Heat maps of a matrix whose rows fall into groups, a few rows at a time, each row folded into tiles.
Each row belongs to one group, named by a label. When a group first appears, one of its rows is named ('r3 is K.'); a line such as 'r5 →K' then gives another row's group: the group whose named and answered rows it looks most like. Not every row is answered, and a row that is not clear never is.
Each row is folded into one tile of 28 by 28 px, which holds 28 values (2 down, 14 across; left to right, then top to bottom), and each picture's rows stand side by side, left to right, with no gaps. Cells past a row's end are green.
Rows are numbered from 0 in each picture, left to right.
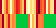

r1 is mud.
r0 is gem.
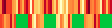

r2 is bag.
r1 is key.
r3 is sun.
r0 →sun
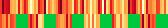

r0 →sun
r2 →sun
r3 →mud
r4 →key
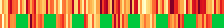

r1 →gem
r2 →bag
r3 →key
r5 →bag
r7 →sun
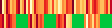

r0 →gem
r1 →gem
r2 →bag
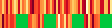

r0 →gem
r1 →sun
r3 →gem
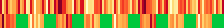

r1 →mud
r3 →bag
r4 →mud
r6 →bag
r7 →mud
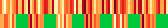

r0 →bag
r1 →gem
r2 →mud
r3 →gem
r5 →gem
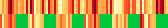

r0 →mud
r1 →mud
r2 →bag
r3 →mud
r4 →bag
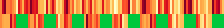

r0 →sun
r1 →sun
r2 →mud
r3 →gem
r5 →sun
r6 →key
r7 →key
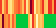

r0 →gem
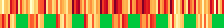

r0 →bag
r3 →key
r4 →sun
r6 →mud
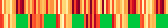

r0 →key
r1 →gem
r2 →key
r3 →gem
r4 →key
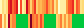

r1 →gem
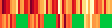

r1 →sun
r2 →gem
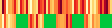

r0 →mud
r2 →sun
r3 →key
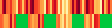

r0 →sun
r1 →sun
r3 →sun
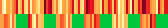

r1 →key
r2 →bag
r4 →mud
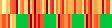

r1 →gem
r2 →gem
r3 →gem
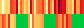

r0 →bag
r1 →mud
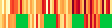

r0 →bag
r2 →key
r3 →gem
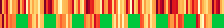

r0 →gem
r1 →key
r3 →sun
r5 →key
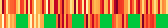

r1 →mud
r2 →gem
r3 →gem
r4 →sun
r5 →gem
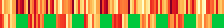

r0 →key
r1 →gem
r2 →bag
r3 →key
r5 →bag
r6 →sun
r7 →bag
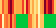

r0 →mud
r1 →key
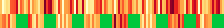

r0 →bag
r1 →key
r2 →mud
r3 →bag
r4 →gem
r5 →mud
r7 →key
